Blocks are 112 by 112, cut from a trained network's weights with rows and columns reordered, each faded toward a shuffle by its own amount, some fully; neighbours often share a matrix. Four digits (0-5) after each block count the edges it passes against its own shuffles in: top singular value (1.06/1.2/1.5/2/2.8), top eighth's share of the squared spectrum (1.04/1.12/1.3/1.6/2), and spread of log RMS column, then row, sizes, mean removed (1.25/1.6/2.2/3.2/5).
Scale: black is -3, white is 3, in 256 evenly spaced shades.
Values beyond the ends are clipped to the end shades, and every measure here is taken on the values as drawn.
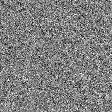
2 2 0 0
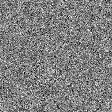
2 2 0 0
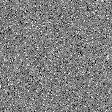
0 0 0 0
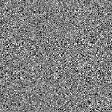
3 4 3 3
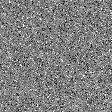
0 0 0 0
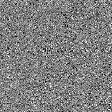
3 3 2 2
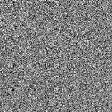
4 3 1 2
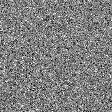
1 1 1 0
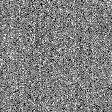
2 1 0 1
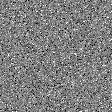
0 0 0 0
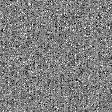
2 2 0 1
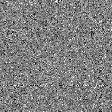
3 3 1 2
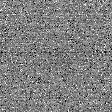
2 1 1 0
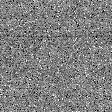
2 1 1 0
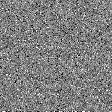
2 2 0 1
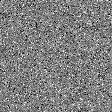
0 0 0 0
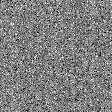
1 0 0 0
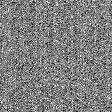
2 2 0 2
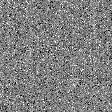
1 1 0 1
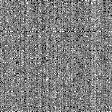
3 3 0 3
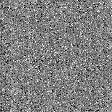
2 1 0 1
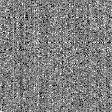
3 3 0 3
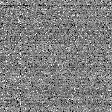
3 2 2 0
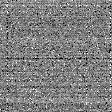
3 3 2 1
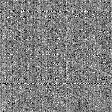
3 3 0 3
